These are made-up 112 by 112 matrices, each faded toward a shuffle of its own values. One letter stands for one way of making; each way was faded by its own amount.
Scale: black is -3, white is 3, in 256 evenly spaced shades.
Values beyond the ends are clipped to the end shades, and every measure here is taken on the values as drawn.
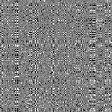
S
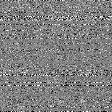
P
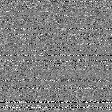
P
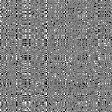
S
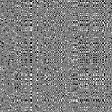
S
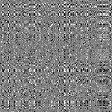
S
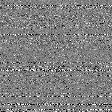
P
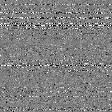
P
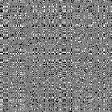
S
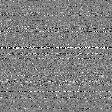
P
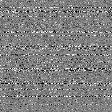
P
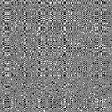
S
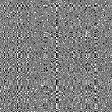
S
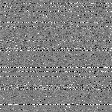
P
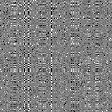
S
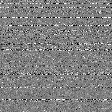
P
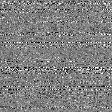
P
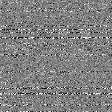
P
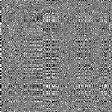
S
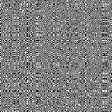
S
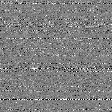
P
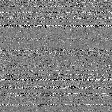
P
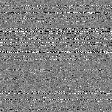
P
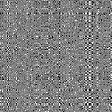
S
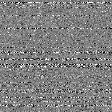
P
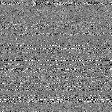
P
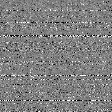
P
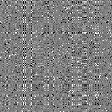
S
